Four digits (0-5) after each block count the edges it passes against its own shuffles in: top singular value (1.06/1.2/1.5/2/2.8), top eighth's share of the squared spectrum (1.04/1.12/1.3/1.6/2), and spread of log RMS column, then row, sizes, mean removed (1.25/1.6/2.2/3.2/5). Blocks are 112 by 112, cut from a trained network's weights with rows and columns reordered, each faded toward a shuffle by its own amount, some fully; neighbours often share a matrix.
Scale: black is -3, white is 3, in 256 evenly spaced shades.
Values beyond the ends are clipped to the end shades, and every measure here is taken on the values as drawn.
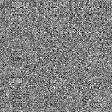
4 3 2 2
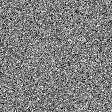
0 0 0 0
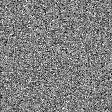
0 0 0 0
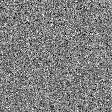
0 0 0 0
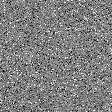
0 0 0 0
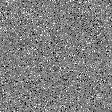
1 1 0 0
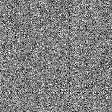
3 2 1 1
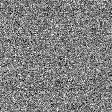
1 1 0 0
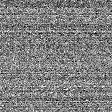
4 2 0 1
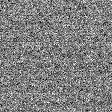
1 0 0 0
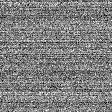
4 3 0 2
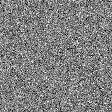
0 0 0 0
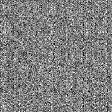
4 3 2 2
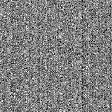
3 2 2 0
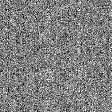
3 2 1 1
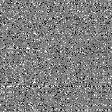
4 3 0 3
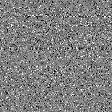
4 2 0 2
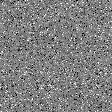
1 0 0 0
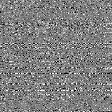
4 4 0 4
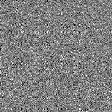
4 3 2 1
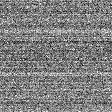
4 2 0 2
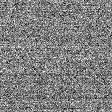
2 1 0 0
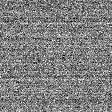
3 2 0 1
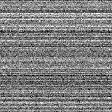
5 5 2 4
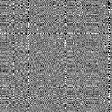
5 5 3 3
